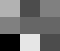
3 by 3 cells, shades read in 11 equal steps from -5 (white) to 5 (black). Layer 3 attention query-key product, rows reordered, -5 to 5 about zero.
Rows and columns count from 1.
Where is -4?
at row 3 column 2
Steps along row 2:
up same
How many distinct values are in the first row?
3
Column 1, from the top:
-2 0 5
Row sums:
0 2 3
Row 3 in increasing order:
-4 2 5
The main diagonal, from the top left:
-2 1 2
